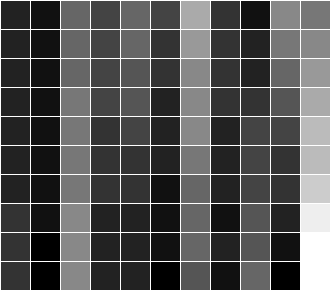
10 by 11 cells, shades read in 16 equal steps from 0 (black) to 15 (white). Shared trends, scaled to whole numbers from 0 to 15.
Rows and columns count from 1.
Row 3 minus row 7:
0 0 -1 1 2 2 2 1 -2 3 -3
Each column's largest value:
3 1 8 4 6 4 10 3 6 8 15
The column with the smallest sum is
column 2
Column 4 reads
4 4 4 4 3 3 3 2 2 2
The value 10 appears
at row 1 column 7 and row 4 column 11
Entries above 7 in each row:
2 2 2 2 2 1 1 2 2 2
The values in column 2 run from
0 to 1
